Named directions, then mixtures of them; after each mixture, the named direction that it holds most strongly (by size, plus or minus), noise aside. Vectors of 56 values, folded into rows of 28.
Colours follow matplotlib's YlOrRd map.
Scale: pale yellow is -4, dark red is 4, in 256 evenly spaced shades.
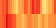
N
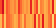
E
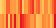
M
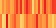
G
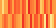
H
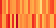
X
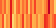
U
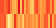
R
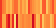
X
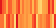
X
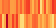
G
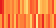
E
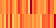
U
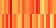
H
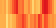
N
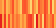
E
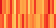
U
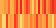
G
